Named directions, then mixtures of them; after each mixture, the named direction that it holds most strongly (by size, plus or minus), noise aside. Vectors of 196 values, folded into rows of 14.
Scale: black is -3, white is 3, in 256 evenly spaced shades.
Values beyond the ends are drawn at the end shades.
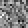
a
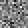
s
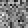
a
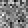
a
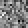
a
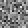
s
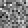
a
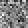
a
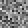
s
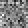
a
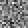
s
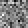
a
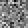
s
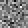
s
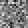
s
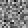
s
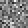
s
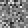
s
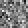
a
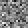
s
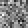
a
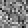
a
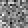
s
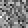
a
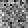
a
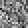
a
